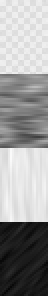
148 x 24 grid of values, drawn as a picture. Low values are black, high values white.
The table splits into 4 rows of 1 panel. Panel 1,1: very high, checkered, faint in contrast. Panel 2,1: middling, streaked across. Panel 3,1: very high, streaked downward, faint in contrast. Panel 4,1: very low, slanting up to the right, faint in contrast.
